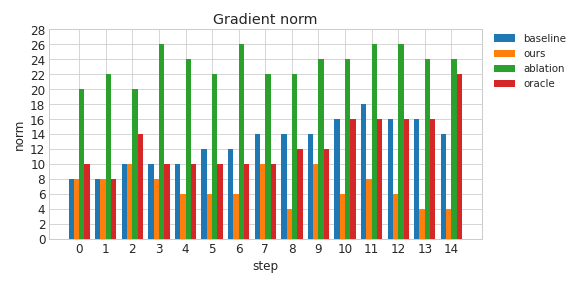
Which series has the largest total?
ablation
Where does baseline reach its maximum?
11
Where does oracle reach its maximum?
14
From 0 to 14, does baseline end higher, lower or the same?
higher
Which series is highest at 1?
ablation
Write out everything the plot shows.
Title: Gradient norm
x-axis: step, ticks 0 1 2 3 4 5 6 7 8 9 10 11 12 13 14
y-axis: norm, ticks 0 2 4 6 8 10 12 14 16 18 20 22 24 26 28
Legend: baseline, ours, ablation, oracle
Values:
baseline: 8 8 10 10 10 12 12 14 14 14 16 18 16 16 14
ours: 8 8 10 8 6 6 6 10 4 10 6 8 6 4 4
ablation: 20 22 20 26 24 22 26 22 22 24 24 26 26 24 24
oracle: 10 8 14 10 10 10 10 10 12 12 16 16 16 16 22
